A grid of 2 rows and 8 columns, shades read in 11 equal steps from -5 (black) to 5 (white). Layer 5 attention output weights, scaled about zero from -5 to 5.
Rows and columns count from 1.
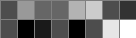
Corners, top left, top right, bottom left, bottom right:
-2 -3 -2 5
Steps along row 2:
down up up down up up up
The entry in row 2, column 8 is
5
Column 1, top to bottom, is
-2 -2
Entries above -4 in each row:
8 5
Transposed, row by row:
-2 -2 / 1 -5 / -1 -4 / -1 -2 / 2 -5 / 3 -2 / -2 4 / -3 5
